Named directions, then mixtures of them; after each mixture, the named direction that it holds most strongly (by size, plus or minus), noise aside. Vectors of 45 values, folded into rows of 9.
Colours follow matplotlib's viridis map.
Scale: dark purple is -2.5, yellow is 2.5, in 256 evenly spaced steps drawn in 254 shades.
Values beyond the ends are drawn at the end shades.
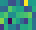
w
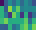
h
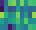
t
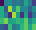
h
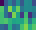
h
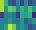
t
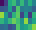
t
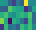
w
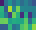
h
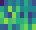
h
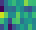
t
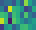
w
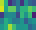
t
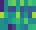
t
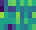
t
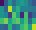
h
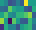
w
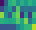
t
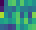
t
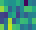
w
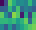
h
